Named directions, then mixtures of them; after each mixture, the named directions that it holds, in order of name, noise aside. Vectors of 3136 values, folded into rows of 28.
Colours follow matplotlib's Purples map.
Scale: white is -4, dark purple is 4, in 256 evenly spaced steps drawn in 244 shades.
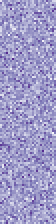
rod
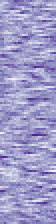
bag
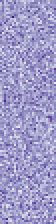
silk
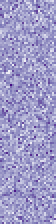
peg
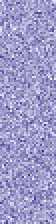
rod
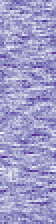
bag, rod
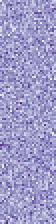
rod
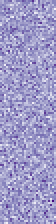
rod, silk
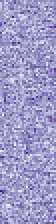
bag, silk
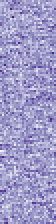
bag, rod, silk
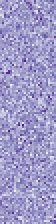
peg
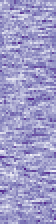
bag, silk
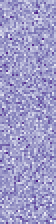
peg, rod, silk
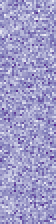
bag, peg, rod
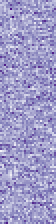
bag, rod, silk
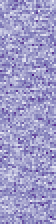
bag, peg, rod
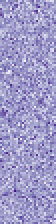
peg
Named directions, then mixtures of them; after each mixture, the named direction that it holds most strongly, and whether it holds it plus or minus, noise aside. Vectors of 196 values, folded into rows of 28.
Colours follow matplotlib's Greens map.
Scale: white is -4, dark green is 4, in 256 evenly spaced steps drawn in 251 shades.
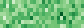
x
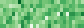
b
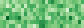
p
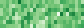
b, plus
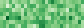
p, plus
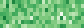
x, minus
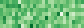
b, minus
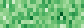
x, plus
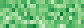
p, minus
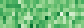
b, minus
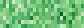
x, plus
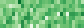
b, plus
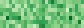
p, plus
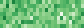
x, minus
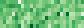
b, minus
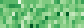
b, minus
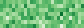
p, minus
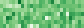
b, plus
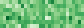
p, plus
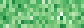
x, minus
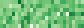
b, plus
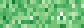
x, minus
